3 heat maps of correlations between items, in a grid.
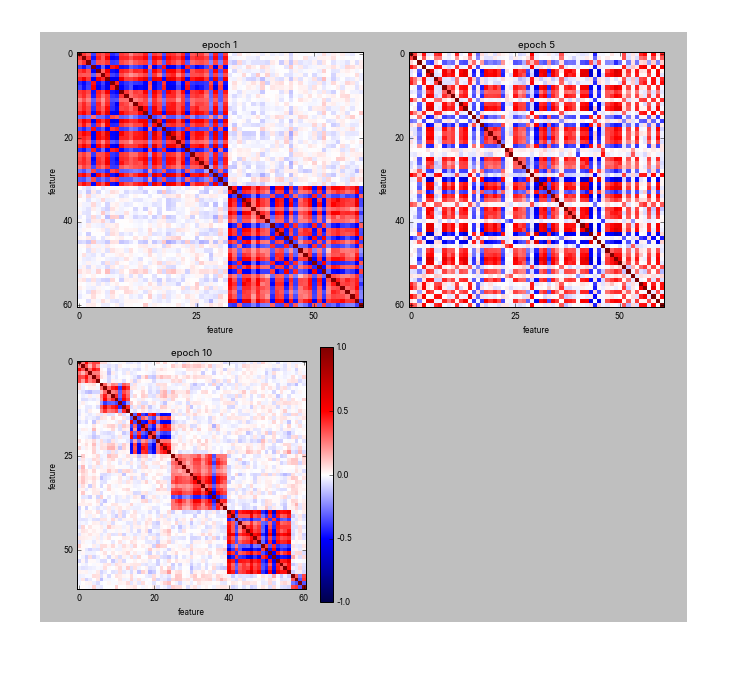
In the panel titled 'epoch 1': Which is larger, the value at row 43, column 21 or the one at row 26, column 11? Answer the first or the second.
the second
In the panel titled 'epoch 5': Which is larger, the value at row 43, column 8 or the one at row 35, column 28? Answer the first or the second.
the second
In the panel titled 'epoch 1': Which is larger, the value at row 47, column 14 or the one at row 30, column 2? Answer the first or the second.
the first
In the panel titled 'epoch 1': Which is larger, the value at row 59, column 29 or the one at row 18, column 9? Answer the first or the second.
the first
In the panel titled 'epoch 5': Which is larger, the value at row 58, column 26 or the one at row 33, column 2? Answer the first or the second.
the second
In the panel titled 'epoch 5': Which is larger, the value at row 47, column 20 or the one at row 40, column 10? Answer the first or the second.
the first
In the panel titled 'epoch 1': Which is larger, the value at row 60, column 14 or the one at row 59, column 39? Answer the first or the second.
the second
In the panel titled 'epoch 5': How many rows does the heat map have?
61
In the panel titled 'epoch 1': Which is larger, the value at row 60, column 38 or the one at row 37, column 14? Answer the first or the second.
the second
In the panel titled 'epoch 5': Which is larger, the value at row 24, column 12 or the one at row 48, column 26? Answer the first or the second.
the second
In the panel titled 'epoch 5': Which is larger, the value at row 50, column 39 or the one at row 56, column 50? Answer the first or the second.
the first
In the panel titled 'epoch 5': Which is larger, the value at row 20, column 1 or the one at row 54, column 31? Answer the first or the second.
the second
